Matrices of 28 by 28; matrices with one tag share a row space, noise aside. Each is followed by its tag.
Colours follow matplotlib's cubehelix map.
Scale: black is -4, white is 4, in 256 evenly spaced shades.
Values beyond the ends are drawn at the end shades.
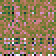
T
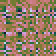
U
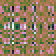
T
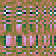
U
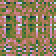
U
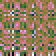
T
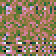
U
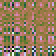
T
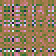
T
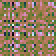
T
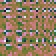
U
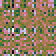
T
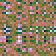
U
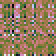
T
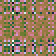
T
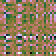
U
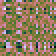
U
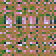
U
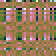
U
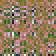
T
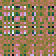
T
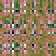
T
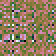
T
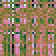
T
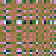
U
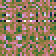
U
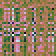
T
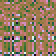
T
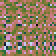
U
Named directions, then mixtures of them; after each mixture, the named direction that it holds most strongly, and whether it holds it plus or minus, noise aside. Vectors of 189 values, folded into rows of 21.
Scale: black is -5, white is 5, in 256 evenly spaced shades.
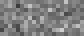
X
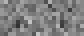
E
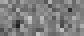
E, plus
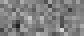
E, plus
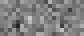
E, plus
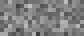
X, plus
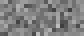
E, plus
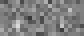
E, minus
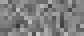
E, plus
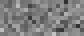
X, minus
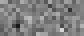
E, plus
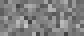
E, minus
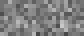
E, minus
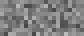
E, plus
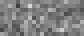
X, plus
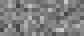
X, plus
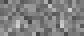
E, minus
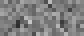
E, plus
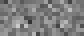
E, minus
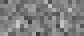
E, minus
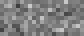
X, plus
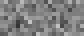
E, plus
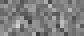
E, minus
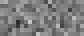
E, plus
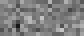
X, plus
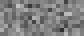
X, minus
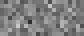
E, minus
